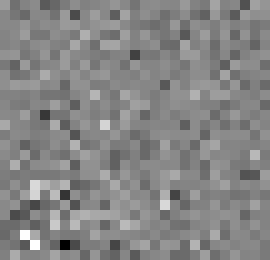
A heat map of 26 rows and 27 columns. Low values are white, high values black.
Values change most from cell to cell in the bottom left. No single row or column stands out from its neighbours. The halves do not mirror each other. Fine speckle covers the field. In the bottom left lies a patch that is rougher than the rest.
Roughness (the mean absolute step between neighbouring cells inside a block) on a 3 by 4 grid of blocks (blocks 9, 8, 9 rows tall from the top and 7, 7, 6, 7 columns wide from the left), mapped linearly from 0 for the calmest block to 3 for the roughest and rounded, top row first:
0101 | 1100 | 3110
